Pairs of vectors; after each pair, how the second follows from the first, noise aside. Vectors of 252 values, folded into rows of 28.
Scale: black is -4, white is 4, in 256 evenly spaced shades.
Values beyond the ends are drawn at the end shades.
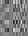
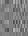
shrunk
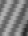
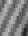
copied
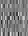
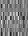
negated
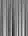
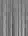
shrunk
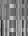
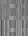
shrunk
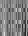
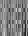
copied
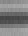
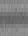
shrunk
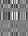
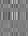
shrunk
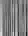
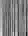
copied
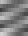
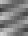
copied
